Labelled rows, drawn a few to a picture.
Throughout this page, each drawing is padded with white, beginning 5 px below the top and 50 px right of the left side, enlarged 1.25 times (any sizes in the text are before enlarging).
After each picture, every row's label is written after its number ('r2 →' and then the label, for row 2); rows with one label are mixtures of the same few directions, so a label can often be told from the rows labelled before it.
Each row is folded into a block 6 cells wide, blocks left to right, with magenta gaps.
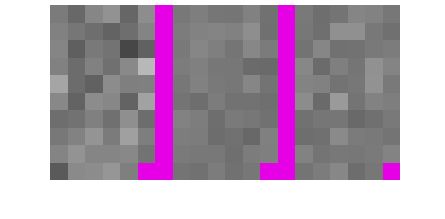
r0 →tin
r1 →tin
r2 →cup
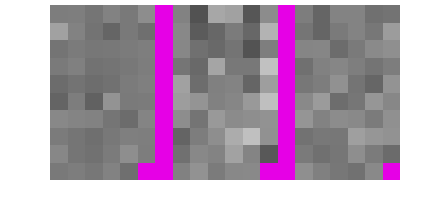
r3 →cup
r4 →tin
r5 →tin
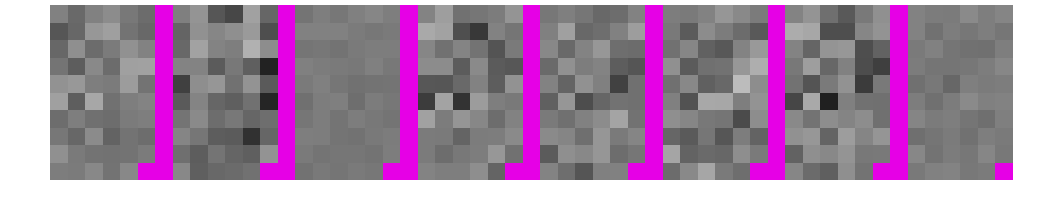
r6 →cup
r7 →tin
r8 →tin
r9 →cup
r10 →cup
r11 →cup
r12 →cup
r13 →cup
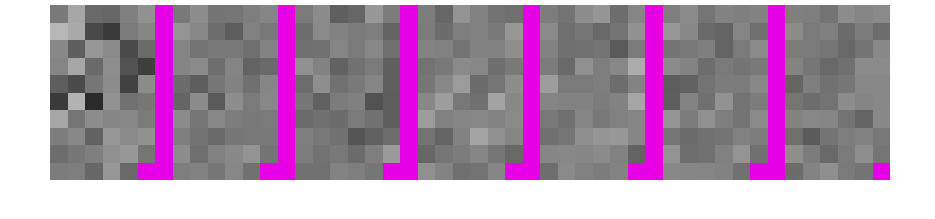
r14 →cup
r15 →cup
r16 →tin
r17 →tin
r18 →tin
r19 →cup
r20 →cup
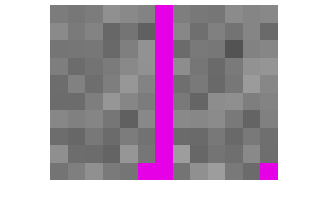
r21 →cup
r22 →cup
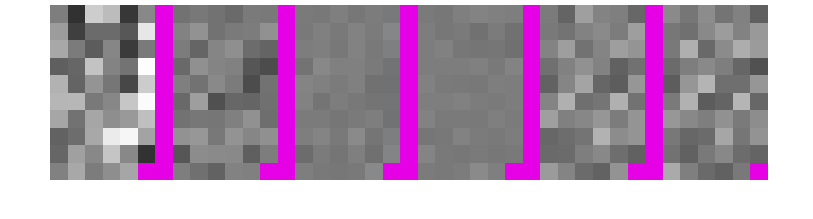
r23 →tin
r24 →cup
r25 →cup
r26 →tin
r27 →tin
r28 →tin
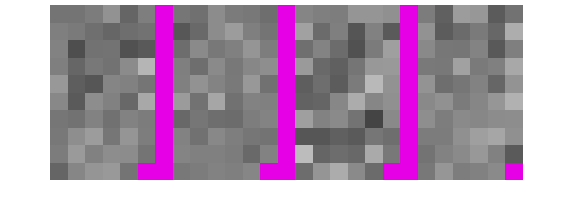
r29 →tin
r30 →cup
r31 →cup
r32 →tin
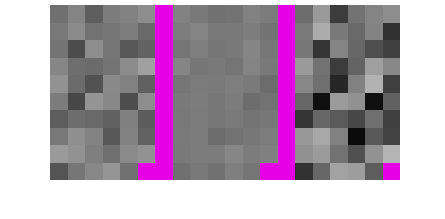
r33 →tin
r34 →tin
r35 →tin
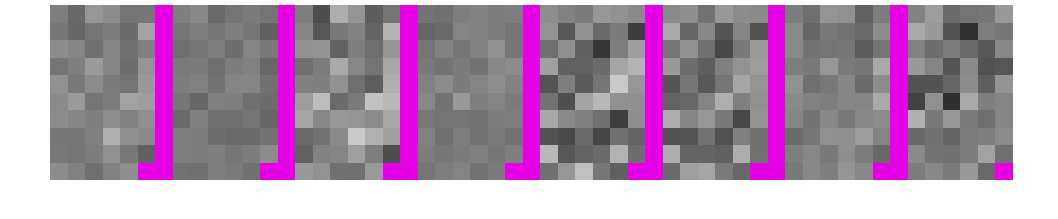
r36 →tin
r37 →tin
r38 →tin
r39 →cup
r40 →cup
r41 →cup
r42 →tin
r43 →cup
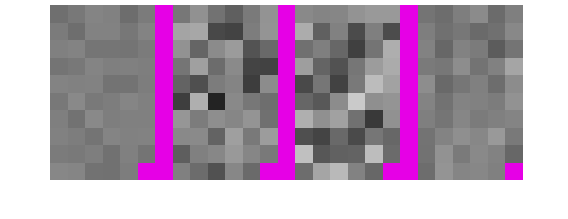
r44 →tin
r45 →cup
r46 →cup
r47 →tin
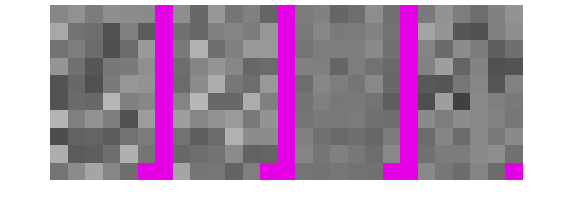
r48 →cup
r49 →tin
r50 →tin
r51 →cup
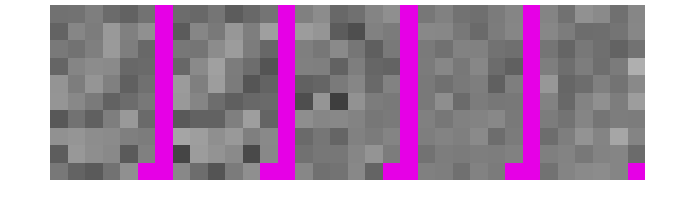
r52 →cup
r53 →cup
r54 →cup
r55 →cup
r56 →tin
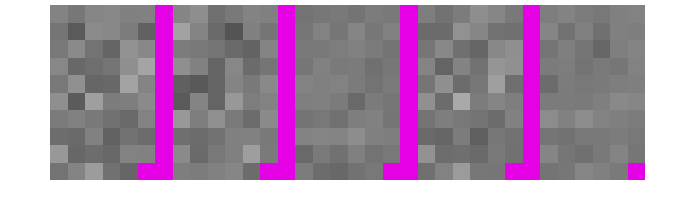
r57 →cup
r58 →cup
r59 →cup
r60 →cup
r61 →cup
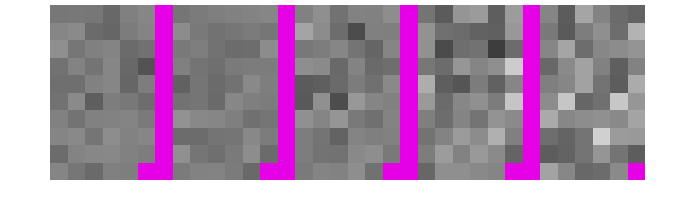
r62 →cup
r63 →cup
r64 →cup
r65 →tin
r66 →tin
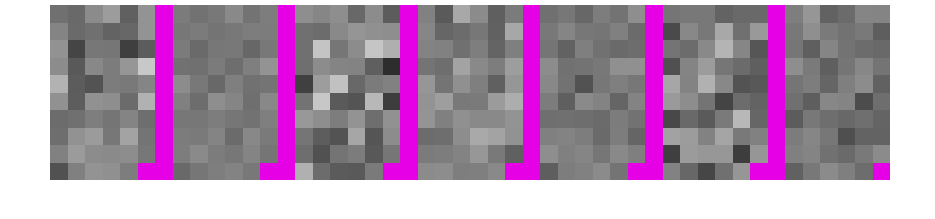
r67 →tin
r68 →tin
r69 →tin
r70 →tin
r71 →tin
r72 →cup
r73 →tin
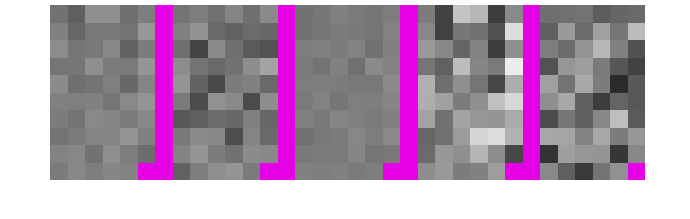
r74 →tin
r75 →tin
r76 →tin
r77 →tin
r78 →cup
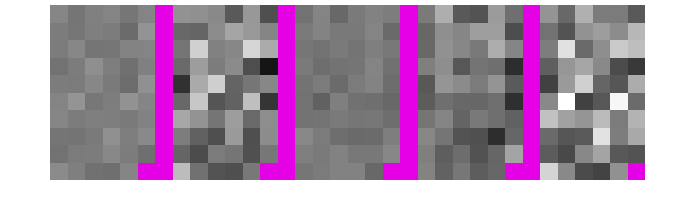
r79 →tin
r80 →tin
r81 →tin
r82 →tin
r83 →tin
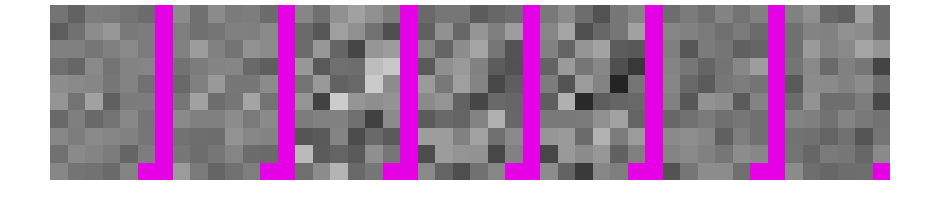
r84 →cup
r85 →tin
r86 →cup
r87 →cup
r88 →cup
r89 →tin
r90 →tin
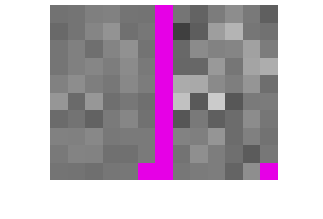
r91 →cup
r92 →cup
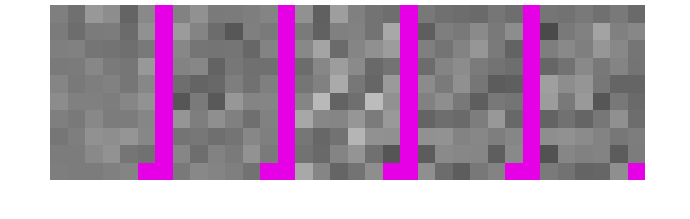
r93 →tin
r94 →cup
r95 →tin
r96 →cup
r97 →cup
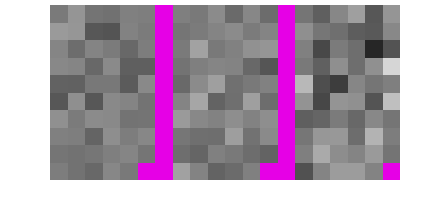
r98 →cup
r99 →tin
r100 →tin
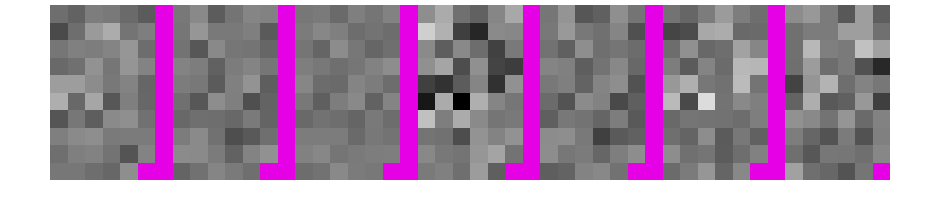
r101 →cup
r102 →tin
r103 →tin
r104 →cup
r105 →tin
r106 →cup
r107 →tin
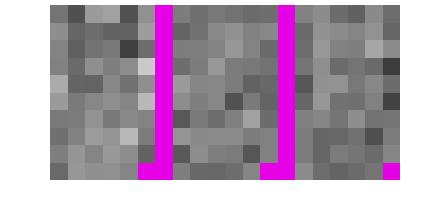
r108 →tin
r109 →cup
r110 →tin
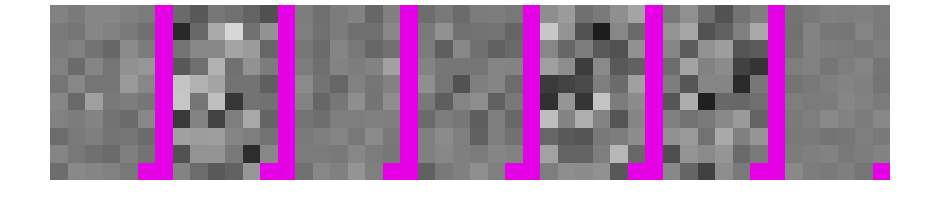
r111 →cup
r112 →cup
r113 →tin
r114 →tin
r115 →cup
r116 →cup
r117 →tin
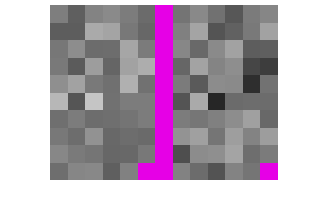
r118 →cup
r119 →cup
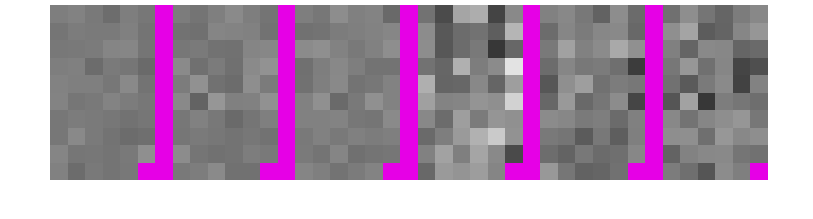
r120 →tin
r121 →cup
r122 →tin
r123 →tin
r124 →tin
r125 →cup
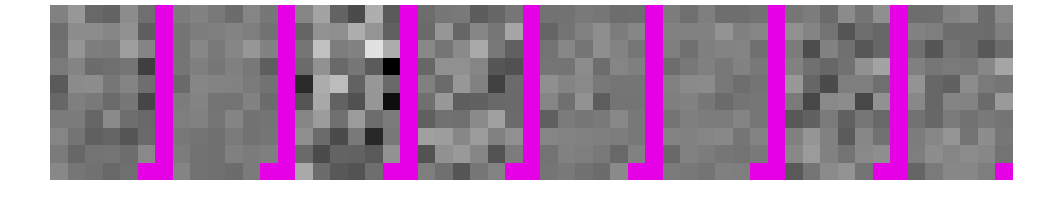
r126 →tin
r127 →tin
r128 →tin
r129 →cup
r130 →cup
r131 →cup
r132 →tin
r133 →tin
